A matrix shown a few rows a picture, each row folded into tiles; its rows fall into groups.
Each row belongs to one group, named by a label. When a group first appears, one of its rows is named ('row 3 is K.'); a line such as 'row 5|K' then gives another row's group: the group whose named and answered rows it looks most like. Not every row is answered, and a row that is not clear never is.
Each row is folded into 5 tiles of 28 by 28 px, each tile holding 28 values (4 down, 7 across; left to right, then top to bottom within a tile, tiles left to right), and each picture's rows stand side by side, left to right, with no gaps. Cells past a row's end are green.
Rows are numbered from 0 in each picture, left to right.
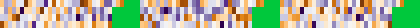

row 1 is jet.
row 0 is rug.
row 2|rug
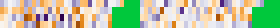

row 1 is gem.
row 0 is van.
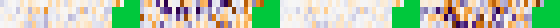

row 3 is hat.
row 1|jet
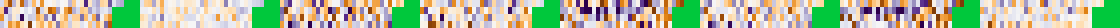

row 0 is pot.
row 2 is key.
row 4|jet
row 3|pot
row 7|pot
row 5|key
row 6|jet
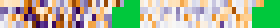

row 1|jet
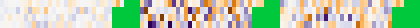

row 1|key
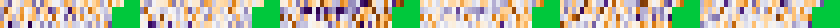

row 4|rug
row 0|key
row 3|jet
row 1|key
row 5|gem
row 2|jet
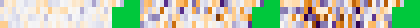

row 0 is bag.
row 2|hat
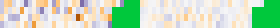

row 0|gem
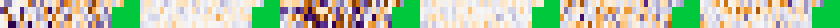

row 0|key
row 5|bag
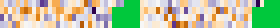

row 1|van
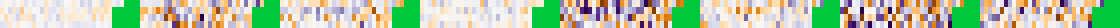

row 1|van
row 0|gem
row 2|jet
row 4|jet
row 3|pot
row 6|key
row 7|gem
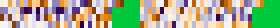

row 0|jet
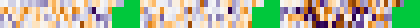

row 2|hat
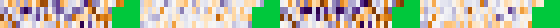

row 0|jet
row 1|gem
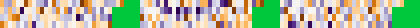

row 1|jet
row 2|key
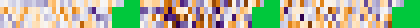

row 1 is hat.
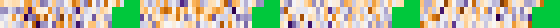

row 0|hat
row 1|bag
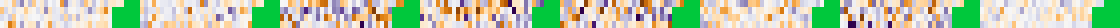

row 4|rug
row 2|jet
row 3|bag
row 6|key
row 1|pot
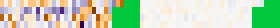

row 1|bag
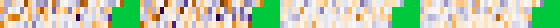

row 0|rug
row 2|gem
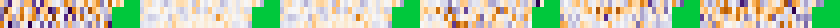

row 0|key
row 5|bag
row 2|gem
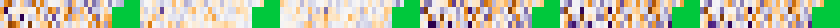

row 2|van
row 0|pot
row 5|key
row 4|key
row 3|key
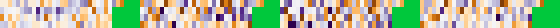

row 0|jet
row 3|rug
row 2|key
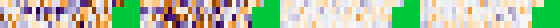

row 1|hat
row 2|gem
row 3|pot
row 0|jet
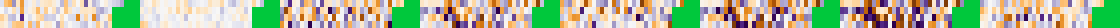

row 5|hat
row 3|hat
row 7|van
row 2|key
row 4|rug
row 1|bag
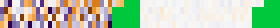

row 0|key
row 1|gem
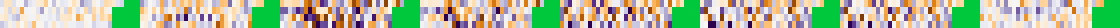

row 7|jet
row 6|key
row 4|key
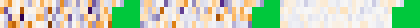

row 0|pot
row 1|gem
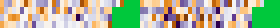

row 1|hat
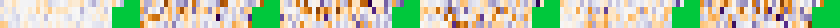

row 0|bag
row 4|van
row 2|bag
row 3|van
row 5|rug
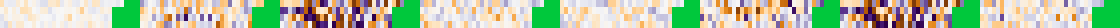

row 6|hat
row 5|bag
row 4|bag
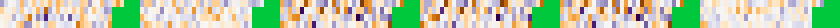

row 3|rug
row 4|rug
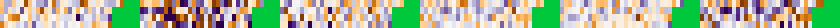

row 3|jet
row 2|key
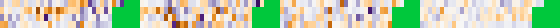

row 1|van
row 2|pot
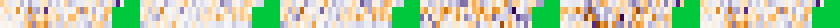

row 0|van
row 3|bag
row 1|gem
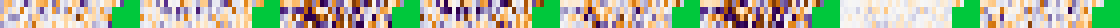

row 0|gem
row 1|jet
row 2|hat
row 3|jet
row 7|pot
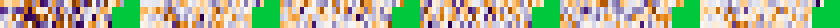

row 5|van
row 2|rug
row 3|key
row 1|van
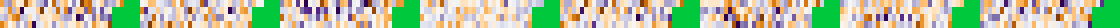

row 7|gem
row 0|rug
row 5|hat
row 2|jet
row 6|van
